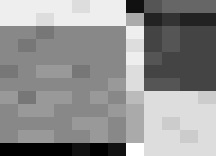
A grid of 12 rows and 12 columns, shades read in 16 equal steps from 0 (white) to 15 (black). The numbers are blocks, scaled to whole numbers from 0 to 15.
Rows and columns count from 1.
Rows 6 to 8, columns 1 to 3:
8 7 6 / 7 7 7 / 6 8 6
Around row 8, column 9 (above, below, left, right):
10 2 4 2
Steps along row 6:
down down same up down same down up same same same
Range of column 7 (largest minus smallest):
13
